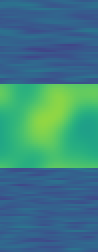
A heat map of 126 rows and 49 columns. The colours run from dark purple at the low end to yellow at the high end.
The table splits into 3 rows of 1 panel. Panel 1,1: low, streaked across, faint in contrast. Panel 2,1: high, smooth. Panel 3,1: low, streaked across, faint in contrast.
